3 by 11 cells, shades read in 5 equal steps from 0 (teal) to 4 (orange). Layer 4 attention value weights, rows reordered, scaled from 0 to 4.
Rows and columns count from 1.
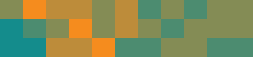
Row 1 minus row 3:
2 4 0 0 -2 2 0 0 -1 1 1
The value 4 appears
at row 1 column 2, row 2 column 4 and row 3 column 5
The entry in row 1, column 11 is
2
